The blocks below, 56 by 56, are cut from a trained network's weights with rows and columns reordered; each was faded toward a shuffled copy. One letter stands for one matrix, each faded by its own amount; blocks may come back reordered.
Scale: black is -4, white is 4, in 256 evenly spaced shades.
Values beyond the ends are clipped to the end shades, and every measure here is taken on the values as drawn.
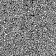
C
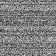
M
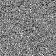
C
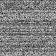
M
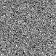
C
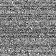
M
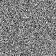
C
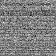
M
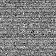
M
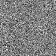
C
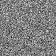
C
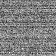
M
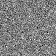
C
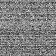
M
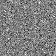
C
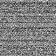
M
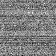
M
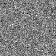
C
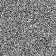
C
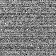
M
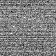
M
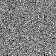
C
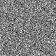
C
